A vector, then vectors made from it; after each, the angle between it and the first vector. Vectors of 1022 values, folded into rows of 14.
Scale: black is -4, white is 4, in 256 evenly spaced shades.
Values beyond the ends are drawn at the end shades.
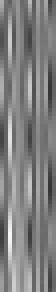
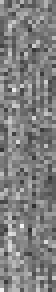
partly aligned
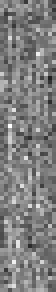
partly aligned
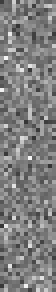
orthogonal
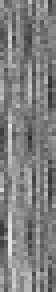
nearly parallel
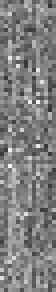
partly aligned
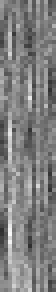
nearly parallel
